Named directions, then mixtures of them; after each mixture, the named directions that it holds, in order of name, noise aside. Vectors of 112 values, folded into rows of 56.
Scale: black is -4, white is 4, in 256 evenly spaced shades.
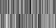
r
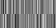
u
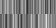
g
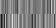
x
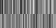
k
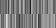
r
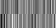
x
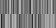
r, x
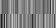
x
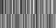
k, u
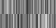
g, u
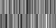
g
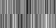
g, r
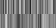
r, u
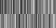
k, r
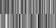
g, r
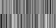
g, x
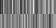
k
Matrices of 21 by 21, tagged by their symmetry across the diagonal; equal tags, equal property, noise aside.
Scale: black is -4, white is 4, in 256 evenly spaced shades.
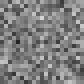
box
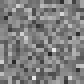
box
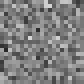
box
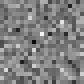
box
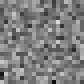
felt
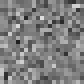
box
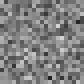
felt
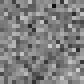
felt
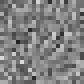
felt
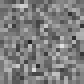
felt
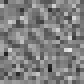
box
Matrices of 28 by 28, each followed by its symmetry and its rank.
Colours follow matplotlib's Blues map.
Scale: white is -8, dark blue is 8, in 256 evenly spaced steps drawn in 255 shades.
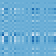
neither, rank one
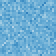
antisymmetric, full rank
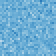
antisymmetric, full rank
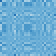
symmetric, rank two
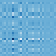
neither, rank one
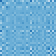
symmetric, rank two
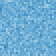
antisymmetric, full rank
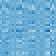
neither, rank two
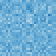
neither, rank three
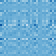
neither, rank two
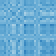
symmetric, rank two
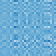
neither, rank two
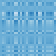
neither, rank one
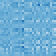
neither, rank three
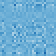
neither, rank three
